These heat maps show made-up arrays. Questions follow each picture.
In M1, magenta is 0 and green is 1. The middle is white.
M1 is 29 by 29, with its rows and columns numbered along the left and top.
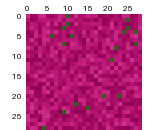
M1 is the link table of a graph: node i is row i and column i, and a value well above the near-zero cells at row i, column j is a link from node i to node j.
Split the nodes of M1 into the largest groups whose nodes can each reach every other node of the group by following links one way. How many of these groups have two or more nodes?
0
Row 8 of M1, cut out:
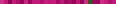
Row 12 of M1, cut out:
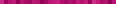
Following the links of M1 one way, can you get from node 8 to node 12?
yes
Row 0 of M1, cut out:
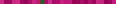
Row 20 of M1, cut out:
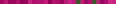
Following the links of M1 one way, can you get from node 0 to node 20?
no
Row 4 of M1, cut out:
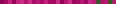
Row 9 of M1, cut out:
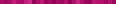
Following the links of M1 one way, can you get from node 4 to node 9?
yes
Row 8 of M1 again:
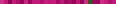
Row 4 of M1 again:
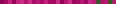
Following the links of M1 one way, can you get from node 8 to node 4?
no
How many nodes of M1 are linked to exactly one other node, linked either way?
10
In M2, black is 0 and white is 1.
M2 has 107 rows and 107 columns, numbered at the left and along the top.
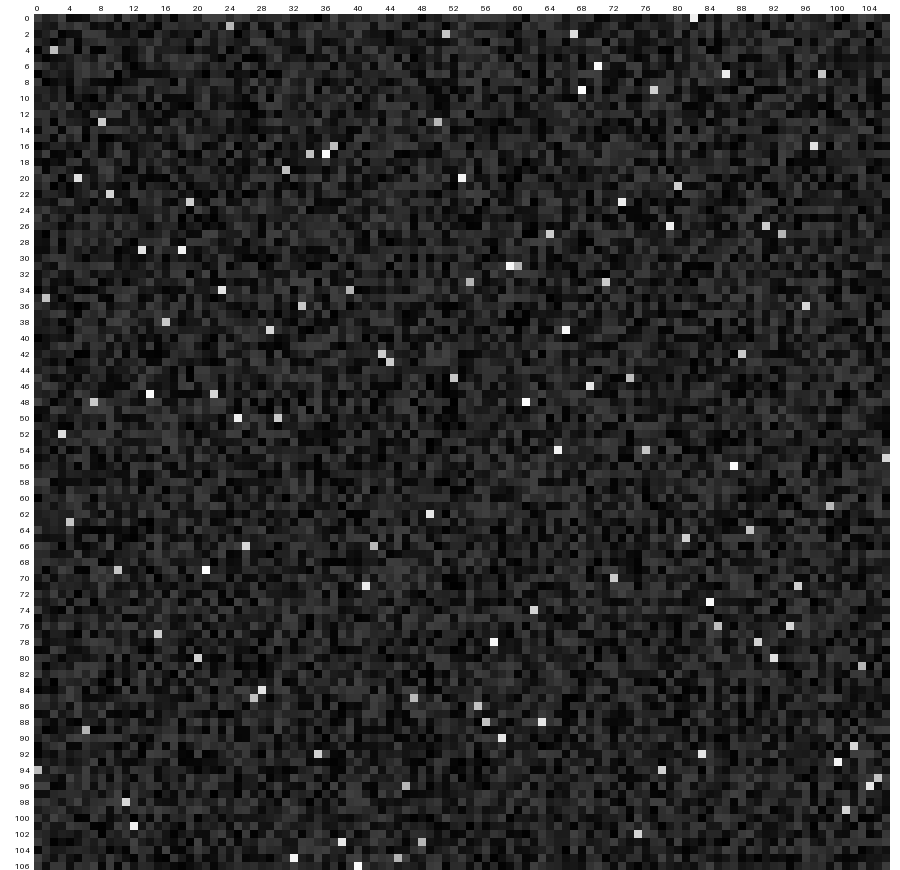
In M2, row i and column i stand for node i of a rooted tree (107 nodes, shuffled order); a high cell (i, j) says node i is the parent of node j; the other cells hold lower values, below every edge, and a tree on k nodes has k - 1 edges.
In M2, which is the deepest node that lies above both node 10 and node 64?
36
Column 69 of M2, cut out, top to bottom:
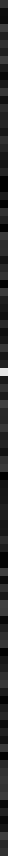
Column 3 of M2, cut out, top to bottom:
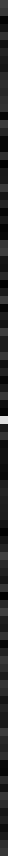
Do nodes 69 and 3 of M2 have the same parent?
no
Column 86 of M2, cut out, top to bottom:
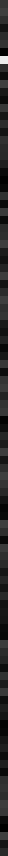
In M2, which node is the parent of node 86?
7
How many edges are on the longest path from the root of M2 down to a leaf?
12
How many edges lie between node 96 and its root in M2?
2
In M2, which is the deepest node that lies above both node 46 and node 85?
36
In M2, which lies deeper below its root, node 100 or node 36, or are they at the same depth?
node 100
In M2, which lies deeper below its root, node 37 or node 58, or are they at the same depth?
node 37
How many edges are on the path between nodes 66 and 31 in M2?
5
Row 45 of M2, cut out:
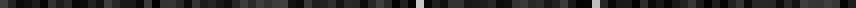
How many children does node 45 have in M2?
2
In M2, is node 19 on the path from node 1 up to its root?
no
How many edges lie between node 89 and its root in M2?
8
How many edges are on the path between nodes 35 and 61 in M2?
14
